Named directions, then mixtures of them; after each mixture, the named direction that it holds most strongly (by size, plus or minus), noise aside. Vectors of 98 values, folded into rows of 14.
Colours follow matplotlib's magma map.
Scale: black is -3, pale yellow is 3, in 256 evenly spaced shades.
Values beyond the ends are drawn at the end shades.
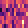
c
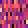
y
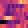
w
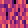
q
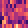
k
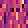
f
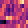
w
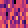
q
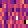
f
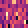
q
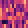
c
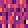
q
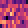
w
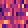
c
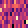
y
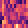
k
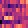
w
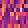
f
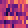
w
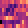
w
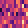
c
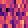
c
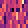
f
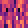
c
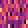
y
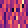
f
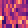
k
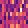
y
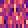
f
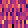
y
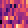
k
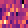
f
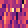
f
